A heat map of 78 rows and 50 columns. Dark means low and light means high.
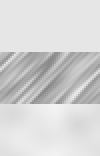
The table splits into 3 rows of 1 panel. Panel 1,1: very high, flat. Panel 2,1: high, slanting up to the right. Panel 3,1: very high, smooth, faint in contrast.
